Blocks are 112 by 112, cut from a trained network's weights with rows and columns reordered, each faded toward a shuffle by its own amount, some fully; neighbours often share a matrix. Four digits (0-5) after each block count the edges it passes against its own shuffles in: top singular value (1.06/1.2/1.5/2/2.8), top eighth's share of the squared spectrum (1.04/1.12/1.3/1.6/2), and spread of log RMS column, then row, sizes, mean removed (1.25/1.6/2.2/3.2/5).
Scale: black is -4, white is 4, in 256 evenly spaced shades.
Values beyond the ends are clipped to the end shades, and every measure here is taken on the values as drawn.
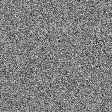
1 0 0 0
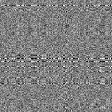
5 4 2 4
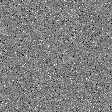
1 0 0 0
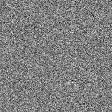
2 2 0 0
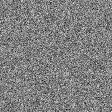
0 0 0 0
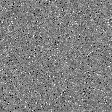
1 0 0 0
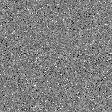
3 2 0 1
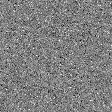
2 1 0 0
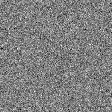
3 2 0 1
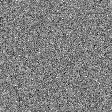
2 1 0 0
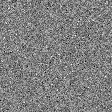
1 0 0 0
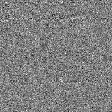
3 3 0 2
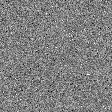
1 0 0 0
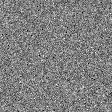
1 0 0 0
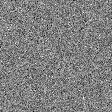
0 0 0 0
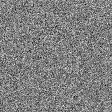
0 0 0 0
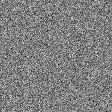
0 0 0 0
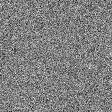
0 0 0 0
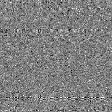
4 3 1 3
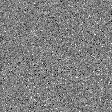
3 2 0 1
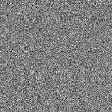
4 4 1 2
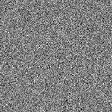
3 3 1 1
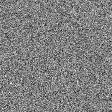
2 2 0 1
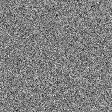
2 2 0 1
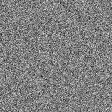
2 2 0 0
